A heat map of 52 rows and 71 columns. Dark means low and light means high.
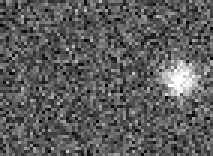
Odd rows or columns: none. Mirror symmetry: none. Stripes: none. Bumps: one, in the middle right. Ninth with the highest average: middle right.
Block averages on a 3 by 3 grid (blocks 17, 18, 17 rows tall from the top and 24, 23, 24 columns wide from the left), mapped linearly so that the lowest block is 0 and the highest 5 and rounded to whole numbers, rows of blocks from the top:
0 0 0 / 0 0 5 / 0 0 0
